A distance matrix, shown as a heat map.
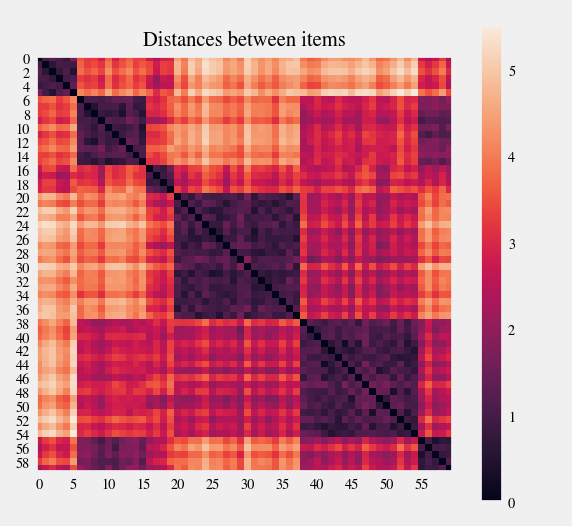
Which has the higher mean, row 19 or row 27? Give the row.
19
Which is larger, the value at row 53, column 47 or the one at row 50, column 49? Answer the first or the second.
the first
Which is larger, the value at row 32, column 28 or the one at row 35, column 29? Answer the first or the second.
the second
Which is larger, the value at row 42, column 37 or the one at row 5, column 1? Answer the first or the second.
the first
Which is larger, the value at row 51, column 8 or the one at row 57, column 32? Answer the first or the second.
the second
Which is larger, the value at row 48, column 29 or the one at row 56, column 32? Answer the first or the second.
the second
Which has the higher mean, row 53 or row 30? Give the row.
30
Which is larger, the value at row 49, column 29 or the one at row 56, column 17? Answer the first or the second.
the second
